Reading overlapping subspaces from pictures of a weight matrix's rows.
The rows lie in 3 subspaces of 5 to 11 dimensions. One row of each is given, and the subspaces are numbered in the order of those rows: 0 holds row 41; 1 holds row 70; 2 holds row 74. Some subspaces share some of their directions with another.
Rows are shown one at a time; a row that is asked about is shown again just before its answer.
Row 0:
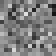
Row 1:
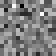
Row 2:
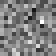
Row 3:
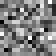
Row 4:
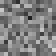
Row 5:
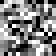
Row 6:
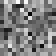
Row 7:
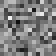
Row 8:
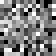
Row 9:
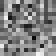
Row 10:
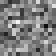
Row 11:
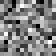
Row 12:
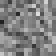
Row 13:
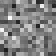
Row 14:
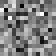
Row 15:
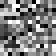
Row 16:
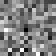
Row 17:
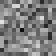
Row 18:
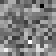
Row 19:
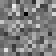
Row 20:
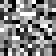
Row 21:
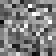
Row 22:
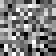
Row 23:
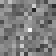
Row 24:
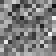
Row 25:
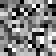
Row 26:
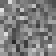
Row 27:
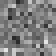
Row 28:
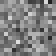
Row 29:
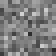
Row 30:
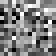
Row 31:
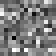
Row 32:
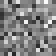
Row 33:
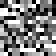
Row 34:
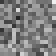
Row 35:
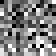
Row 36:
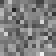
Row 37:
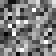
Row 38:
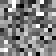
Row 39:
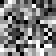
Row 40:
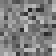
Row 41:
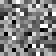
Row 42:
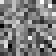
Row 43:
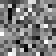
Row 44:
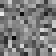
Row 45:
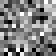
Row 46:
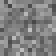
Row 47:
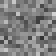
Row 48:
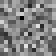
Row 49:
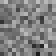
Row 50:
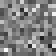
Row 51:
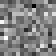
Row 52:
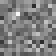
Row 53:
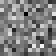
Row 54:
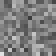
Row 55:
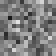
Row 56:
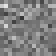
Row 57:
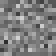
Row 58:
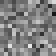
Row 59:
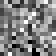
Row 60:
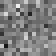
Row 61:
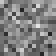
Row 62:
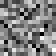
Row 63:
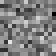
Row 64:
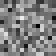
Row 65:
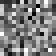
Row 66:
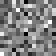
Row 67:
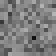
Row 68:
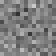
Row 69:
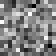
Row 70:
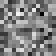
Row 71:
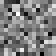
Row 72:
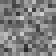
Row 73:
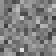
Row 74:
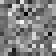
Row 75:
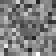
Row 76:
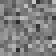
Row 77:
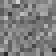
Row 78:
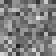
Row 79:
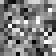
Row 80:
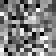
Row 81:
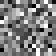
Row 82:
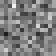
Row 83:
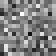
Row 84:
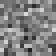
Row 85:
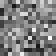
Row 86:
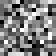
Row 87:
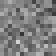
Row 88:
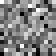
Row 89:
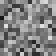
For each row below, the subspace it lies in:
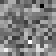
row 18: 2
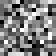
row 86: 0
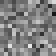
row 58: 1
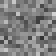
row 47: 2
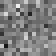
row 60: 0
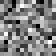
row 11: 1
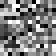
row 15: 1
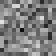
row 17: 0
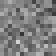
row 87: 1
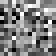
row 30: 0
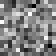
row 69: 0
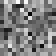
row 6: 0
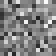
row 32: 0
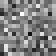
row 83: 0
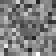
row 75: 0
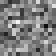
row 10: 1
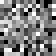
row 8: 0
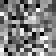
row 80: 0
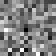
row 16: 0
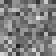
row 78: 0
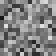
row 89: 0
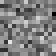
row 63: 2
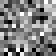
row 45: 0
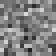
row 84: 0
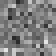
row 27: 2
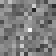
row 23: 0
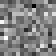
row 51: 0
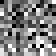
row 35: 1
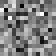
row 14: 1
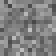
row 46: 0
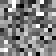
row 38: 1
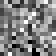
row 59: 0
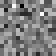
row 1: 1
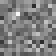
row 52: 0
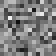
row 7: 1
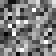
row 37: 1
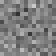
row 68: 0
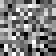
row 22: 0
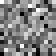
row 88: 0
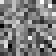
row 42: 1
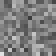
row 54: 0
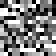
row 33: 1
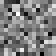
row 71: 2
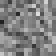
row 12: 0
